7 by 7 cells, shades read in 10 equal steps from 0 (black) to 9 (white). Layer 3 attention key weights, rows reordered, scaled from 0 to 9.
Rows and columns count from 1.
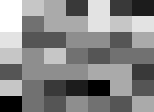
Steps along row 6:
down down down down up down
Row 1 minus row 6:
2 3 4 1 8 -4 -2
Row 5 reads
3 5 5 5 6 6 2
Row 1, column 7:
1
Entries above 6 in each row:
3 4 1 2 0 1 0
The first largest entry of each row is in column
1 1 1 1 5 1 7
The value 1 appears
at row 1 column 7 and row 6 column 4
